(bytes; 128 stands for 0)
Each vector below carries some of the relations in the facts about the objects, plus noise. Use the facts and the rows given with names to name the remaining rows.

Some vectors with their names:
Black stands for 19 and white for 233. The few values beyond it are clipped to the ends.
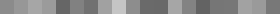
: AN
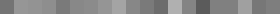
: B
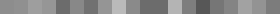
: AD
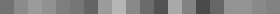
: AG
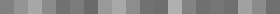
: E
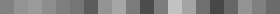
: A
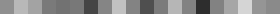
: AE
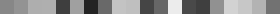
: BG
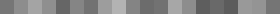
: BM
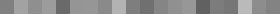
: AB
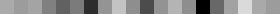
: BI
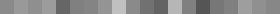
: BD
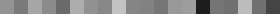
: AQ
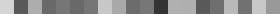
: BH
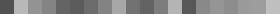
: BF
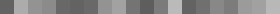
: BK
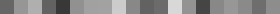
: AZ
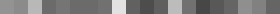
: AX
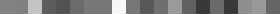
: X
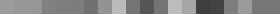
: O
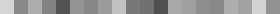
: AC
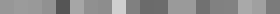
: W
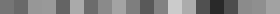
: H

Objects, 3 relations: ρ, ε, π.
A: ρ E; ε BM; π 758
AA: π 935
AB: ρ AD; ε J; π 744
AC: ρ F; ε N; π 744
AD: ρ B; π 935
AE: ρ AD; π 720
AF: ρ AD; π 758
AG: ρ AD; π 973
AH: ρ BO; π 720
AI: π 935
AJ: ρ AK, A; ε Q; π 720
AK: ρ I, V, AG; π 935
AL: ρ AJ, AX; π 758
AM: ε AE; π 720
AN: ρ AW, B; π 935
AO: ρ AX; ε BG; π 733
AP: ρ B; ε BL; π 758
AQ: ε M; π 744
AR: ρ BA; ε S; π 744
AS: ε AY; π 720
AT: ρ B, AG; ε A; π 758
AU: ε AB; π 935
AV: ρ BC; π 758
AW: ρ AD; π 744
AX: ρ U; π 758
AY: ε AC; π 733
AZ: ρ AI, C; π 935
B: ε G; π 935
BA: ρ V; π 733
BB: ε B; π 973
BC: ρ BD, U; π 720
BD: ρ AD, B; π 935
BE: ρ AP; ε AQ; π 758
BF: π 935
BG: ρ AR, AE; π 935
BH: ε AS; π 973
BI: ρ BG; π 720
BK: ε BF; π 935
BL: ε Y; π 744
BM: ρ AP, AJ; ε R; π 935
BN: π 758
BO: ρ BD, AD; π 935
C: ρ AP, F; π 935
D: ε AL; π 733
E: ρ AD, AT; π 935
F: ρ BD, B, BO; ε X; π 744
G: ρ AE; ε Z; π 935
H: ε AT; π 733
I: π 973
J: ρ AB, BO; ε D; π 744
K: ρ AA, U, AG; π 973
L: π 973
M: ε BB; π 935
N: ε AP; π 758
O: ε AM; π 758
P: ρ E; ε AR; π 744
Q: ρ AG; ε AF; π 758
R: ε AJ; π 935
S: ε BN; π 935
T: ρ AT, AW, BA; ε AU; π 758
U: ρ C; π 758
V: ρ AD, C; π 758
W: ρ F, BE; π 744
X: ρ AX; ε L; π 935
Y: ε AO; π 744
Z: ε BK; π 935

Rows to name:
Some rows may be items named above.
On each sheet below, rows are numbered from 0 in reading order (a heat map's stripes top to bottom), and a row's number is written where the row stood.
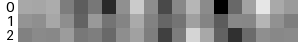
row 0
BI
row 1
AW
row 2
AT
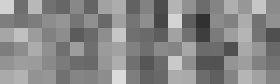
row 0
AY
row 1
AA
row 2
Q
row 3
P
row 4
V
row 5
AH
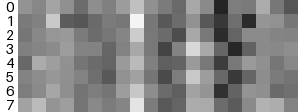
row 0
M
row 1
X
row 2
K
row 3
AT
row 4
L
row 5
A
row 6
BB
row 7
AH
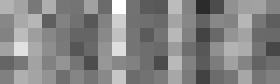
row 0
AV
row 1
AJ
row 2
BN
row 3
AF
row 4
I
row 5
D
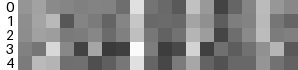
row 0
BC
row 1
AJ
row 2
AM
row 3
AO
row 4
AL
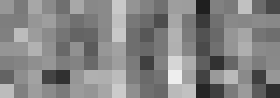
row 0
AQ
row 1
K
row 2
BN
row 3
BA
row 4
AT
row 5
AI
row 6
BE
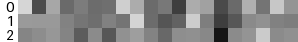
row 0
BH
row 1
U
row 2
AR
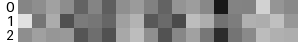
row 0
AR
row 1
AS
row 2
G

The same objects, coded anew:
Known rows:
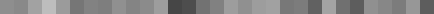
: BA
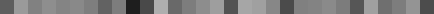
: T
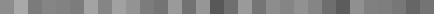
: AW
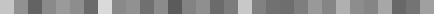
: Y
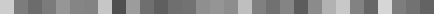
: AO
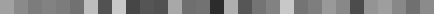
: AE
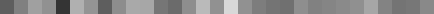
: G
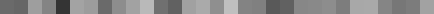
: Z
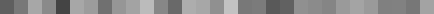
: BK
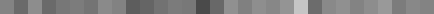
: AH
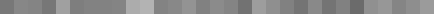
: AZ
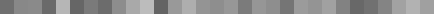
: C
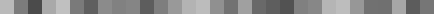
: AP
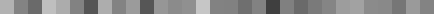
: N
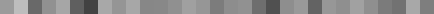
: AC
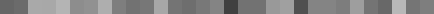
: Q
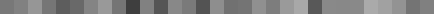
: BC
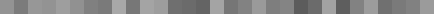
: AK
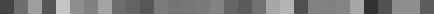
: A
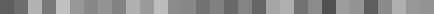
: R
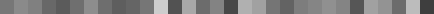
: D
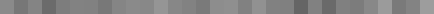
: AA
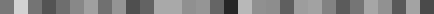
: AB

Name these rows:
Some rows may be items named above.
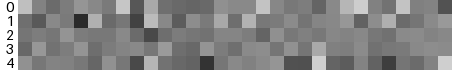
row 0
AO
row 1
BB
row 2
AV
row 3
W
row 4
L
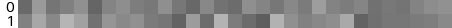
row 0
W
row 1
V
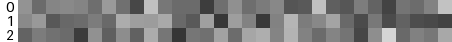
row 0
L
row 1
P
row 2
AQ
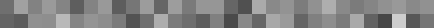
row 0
U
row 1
AT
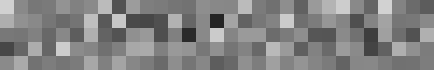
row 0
AO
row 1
AE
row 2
X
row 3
BM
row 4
AW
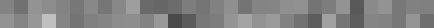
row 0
BI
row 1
BA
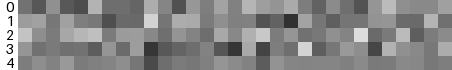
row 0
M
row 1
BH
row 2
BG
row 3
AM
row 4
AV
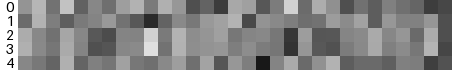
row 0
AR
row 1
AL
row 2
AY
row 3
AY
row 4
BN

